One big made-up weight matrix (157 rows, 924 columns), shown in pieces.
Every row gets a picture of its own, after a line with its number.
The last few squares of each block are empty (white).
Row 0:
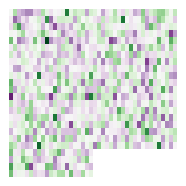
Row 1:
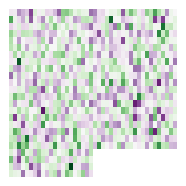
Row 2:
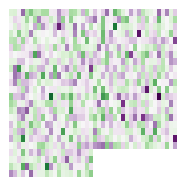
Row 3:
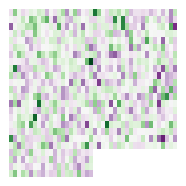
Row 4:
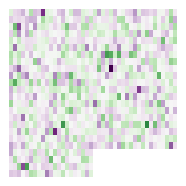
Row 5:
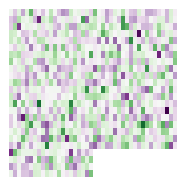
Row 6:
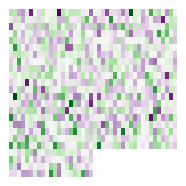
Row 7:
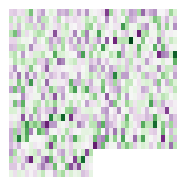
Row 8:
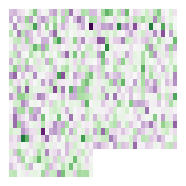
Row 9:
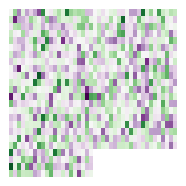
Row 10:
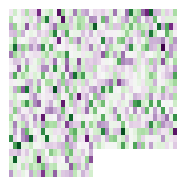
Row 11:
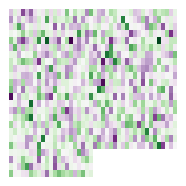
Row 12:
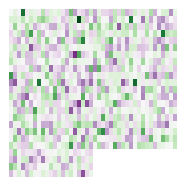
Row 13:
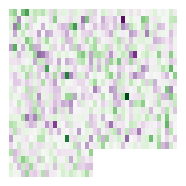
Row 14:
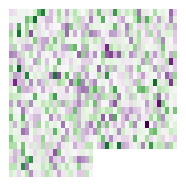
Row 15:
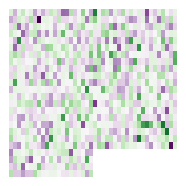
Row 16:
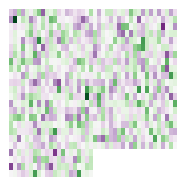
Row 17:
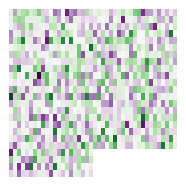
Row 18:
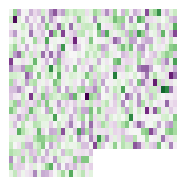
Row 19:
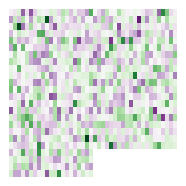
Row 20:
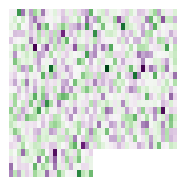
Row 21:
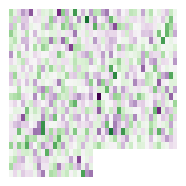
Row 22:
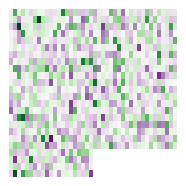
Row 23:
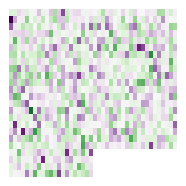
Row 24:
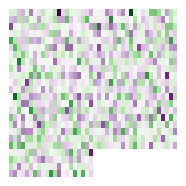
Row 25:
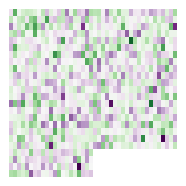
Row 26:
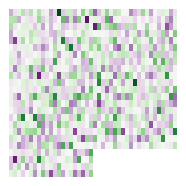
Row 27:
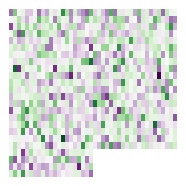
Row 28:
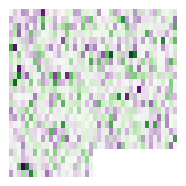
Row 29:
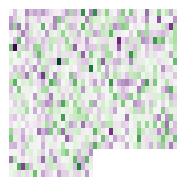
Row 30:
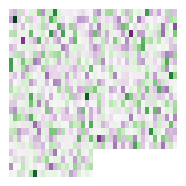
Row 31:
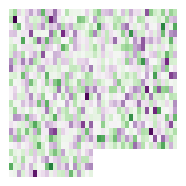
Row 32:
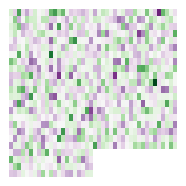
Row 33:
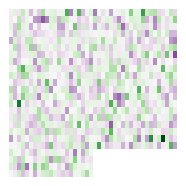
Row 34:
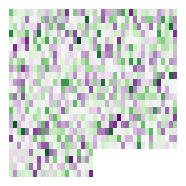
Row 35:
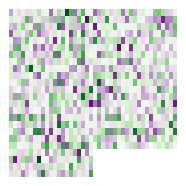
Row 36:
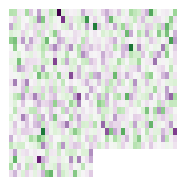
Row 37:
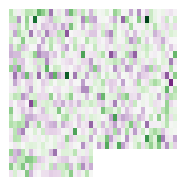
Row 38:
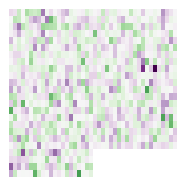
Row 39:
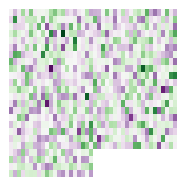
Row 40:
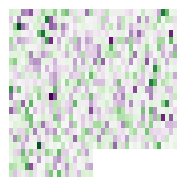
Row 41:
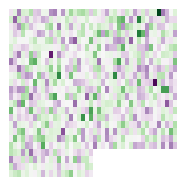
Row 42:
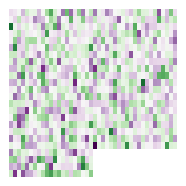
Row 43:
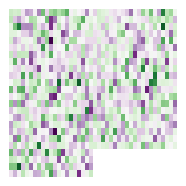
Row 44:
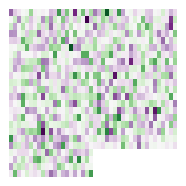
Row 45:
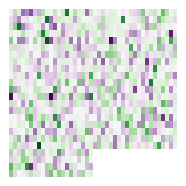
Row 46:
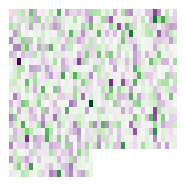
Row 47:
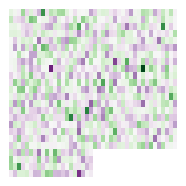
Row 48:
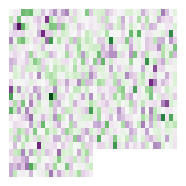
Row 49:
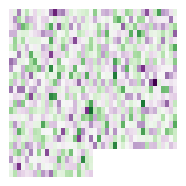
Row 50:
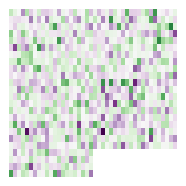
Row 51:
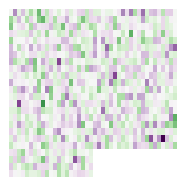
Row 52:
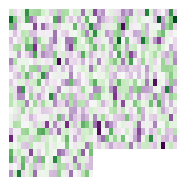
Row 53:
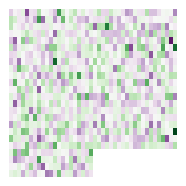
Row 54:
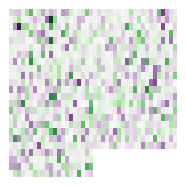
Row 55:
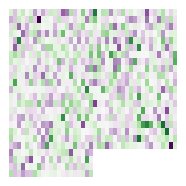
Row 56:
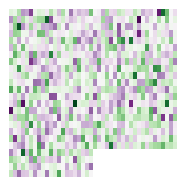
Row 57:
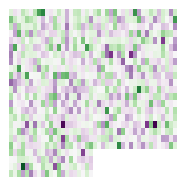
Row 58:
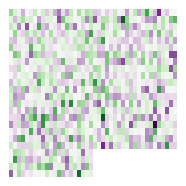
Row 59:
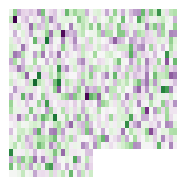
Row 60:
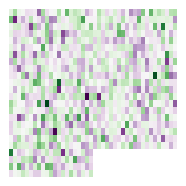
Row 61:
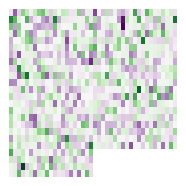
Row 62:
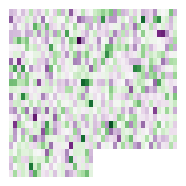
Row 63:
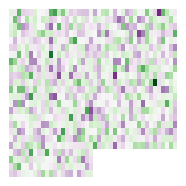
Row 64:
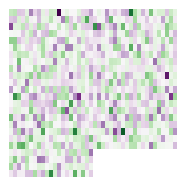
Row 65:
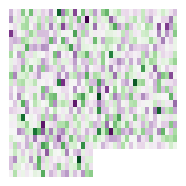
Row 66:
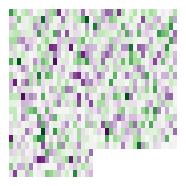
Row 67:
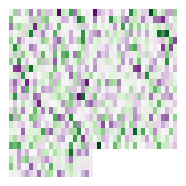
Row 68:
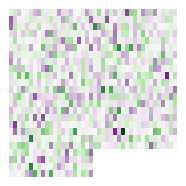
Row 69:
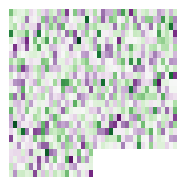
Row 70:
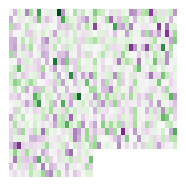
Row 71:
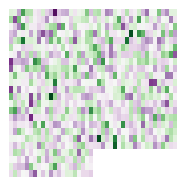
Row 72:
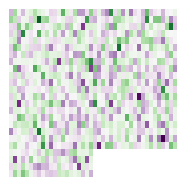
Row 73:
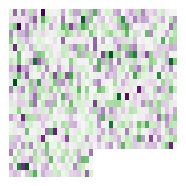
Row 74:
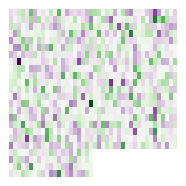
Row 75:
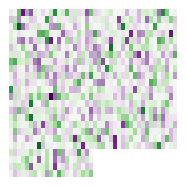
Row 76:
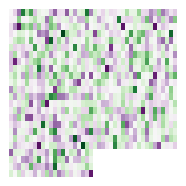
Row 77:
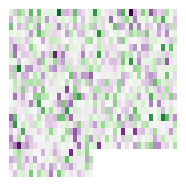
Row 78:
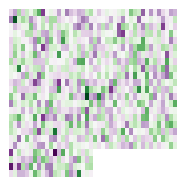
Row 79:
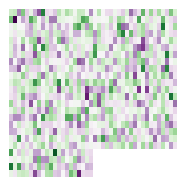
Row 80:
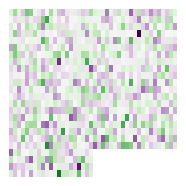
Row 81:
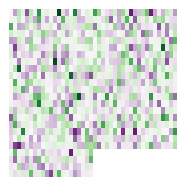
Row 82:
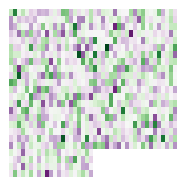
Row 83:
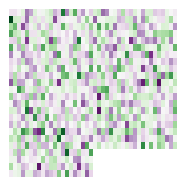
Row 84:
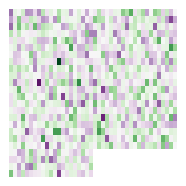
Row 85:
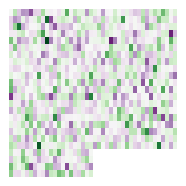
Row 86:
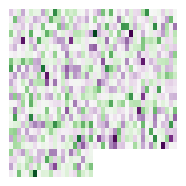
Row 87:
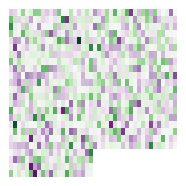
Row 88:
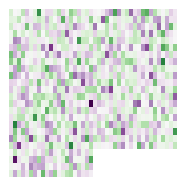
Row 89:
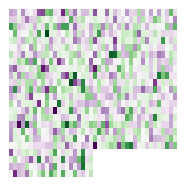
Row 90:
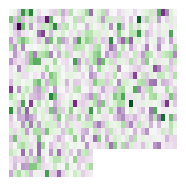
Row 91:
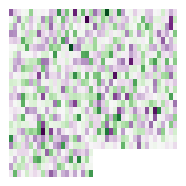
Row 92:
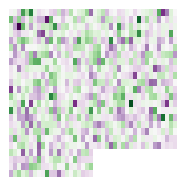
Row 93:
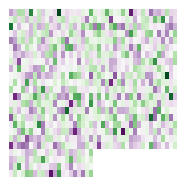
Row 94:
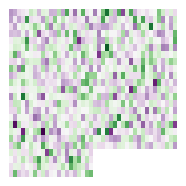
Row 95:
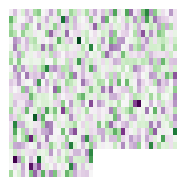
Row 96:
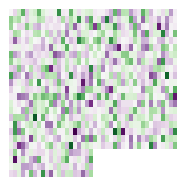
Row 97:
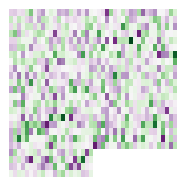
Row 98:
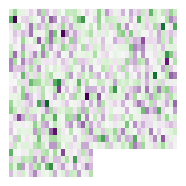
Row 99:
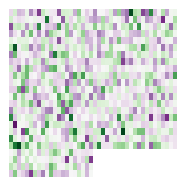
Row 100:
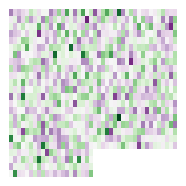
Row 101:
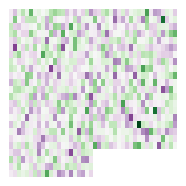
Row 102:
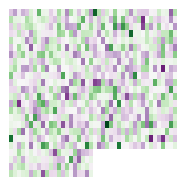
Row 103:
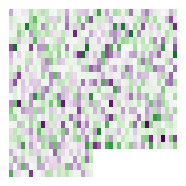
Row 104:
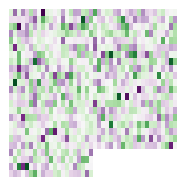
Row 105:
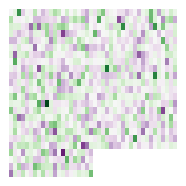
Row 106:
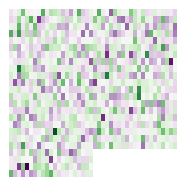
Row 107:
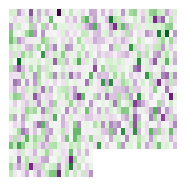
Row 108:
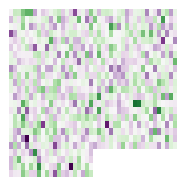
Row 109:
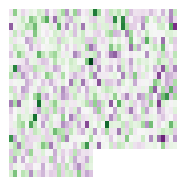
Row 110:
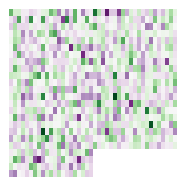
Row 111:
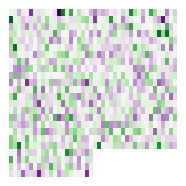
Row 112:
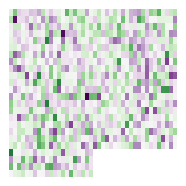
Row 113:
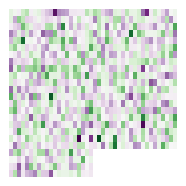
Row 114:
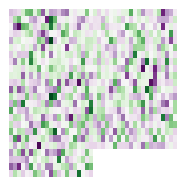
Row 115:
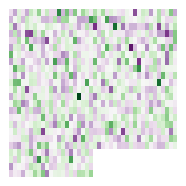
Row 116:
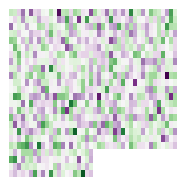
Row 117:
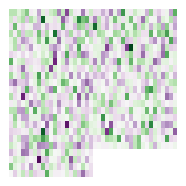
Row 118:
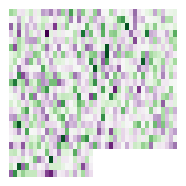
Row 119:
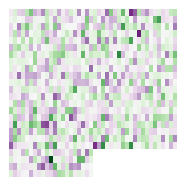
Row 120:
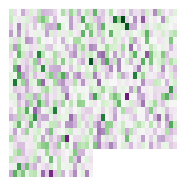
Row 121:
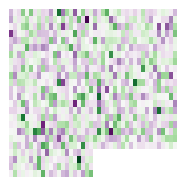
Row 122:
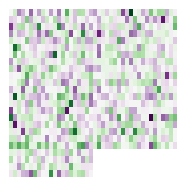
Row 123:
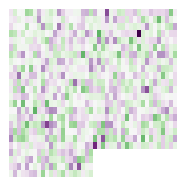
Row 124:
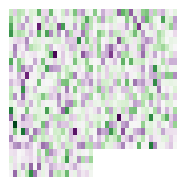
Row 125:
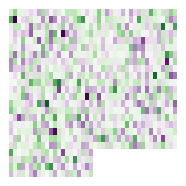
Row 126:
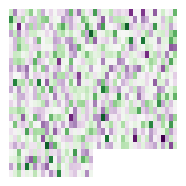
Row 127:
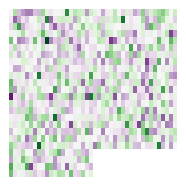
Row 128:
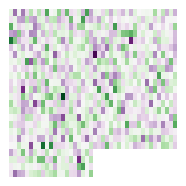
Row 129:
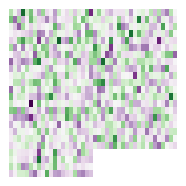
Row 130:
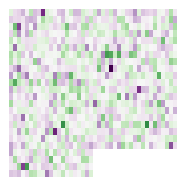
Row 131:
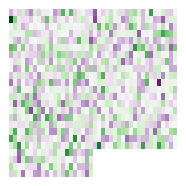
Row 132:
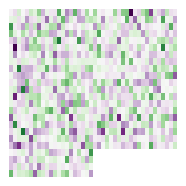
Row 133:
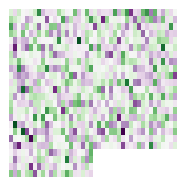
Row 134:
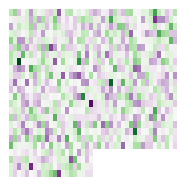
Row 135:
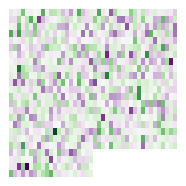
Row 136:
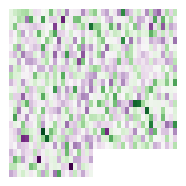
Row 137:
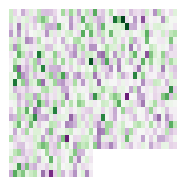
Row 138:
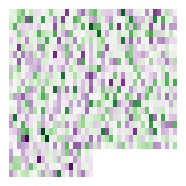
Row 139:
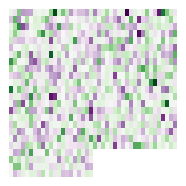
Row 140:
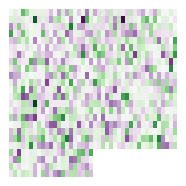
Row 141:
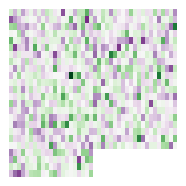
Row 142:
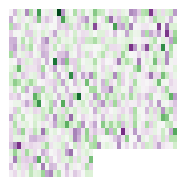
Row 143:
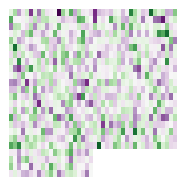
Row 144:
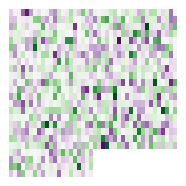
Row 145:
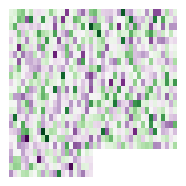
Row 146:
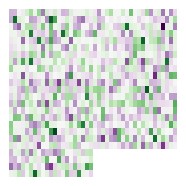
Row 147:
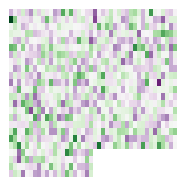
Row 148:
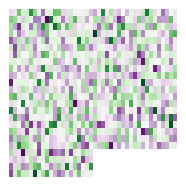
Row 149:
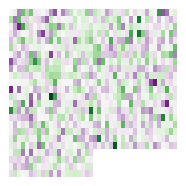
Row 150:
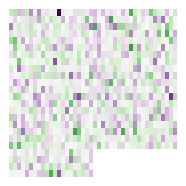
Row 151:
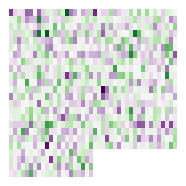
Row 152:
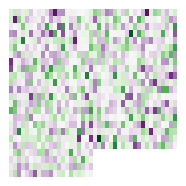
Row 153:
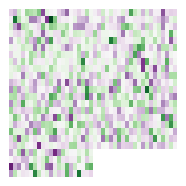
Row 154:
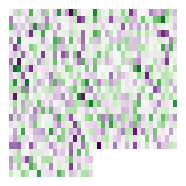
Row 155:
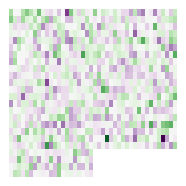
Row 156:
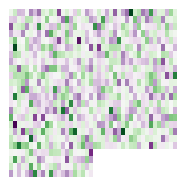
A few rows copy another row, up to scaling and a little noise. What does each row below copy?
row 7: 97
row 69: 34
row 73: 104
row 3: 109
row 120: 137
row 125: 98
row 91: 44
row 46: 74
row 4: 130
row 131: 147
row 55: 15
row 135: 106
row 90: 92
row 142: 70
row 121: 65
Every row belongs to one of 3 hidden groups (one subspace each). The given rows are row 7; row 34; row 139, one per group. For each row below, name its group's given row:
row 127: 139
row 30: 139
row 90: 139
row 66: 34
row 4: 7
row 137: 7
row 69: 34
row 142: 34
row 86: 139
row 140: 7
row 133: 34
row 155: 7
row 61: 7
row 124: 34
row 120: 7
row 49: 139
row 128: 7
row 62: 34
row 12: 34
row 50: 34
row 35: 34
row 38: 139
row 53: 34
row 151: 7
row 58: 7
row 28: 7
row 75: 139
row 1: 34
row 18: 139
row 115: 34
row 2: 7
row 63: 139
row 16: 139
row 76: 139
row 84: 7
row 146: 139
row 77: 34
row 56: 139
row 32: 139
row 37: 7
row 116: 34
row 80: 7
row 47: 139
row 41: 139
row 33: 7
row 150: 34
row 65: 34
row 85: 139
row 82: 7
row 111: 34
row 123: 7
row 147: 34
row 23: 34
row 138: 34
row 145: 34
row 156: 34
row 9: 139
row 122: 34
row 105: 139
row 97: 7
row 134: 34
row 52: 7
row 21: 34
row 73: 7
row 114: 139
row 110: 34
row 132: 34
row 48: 139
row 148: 139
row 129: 139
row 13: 7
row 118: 7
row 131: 34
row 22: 7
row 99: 34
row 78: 139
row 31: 139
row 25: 7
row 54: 139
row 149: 139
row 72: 7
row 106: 7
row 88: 34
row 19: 139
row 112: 139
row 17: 139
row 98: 139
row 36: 34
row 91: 34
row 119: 7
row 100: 34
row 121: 34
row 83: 34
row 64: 34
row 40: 139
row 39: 139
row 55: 7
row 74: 34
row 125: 139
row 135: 7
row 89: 7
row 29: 7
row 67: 34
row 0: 139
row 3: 7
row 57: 7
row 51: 7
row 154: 34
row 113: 139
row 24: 34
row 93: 34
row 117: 34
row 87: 34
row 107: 34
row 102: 7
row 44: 34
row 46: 34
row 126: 7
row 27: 7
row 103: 7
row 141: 7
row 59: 139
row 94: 34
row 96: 34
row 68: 34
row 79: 139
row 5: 7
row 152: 139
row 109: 7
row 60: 139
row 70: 34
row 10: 34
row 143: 34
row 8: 34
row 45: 139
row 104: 7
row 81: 34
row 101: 139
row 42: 7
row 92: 139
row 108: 34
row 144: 7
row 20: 139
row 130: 7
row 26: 34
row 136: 34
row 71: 139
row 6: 34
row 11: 139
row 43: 139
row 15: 7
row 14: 7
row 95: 34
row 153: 139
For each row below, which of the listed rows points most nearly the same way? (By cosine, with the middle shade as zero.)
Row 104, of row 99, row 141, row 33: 141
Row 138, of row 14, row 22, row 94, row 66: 66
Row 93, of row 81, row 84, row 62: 81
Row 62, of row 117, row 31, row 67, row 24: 31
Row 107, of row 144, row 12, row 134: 134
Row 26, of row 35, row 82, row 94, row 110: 35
